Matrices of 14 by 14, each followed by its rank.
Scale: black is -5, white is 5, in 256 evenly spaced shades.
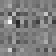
two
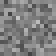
full rank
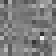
three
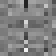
two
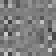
three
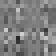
three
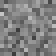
full rank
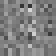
three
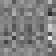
two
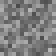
full rank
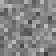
full rank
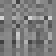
two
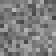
full rank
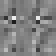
two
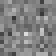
three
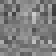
three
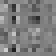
two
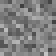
full rank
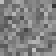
full rank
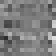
two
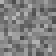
full rank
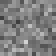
full rank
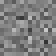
three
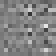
three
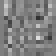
three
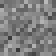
full rank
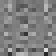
two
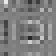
two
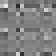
two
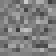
three
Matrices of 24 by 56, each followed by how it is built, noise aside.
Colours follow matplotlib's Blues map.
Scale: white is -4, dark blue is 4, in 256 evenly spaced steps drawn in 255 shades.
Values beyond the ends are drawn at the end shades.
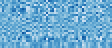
low rank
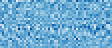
low rank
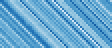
Toeplitz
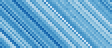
Toeplitz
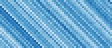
Toeplitz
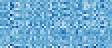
low rank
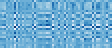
low rank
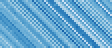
Toeplitz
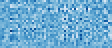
low rank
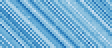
Toeplitz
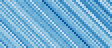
Toeplitz
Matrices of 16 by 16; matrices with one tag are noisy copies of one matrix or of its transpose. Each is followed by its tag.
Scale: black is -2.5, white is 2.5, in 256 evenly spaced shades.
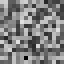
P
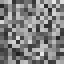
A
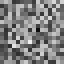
A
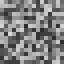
P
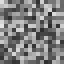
P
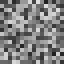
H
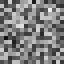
H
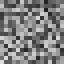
A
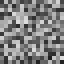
H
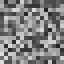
A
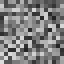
A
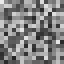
P
